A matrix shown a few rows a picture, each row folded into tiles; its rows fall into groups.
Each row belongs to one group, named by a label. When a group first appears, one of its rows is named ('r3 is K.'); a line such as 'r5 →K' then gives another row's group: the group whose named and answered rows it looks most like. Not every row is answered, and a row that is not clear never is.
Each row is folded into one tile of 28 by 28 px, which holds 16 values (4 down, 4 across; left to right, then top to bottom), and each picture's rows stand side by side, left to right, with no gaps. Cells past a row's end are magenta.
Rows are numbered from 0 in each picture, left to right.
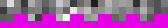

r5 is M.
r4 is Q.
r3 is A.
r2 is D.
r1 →M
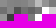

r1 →D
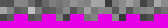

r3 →Q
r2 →M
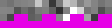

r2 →D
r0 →M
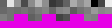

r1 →Q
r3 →A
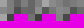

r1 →M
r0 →M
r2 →M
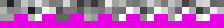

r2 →Q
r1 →D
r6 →D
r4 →D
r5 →D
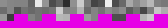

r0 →M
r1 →Q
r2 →A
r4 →M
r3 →A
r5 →D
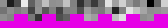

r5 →A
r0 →A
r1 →M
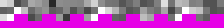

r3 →D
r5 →A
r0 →D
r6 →D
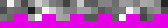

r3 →M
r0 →Q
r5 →Q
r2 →A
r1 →D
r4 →D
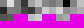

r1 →D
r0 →Q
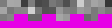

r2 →A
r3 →Q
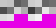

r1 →D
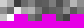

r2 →M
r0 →D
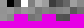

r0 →A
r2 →M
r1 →Q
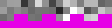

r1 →Q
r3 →D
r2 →D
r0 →Q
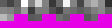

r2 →Q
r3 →Q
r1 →Q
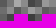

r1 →M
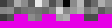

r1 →Q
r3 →M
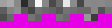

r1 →Q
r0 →Q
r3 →M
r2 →Q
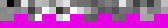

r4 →Q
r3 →M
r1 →D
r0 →A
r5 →A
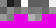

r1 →A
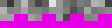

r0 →A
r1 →A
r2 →M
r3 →Q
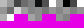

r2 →A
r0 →D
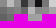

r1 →A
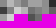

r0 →D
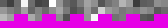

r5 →M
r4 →Q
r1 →A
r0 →A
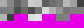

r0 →M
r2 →Q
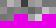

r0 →Q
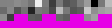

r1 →Q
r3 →A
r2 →M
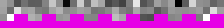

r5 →M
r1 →A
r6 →A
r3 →Q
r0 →D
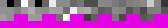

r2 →D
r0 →A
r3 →M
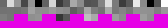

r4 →A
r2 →M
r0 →Q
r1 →A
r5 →A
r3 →A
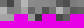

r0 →A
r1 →M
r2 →M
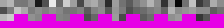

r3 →Q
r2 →Q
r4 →M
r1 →A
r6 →A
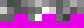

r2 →M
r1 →D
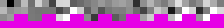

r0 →A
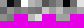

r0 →A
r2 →A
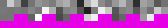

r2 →Q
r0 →Q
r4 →Q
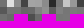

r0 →Q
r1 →Q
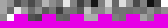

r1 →M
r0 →D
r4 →Q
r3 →A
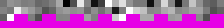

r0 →D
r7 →M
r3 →A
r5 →A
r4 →D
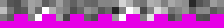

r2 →M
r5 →D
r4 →D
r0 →M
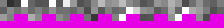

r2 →Q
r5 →M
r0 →A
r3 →M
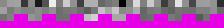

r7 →Q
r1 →A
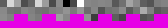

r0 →Q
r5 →M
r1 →Q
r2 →A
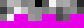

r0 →D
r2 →Q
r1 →A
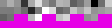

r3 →A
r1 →D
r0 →Q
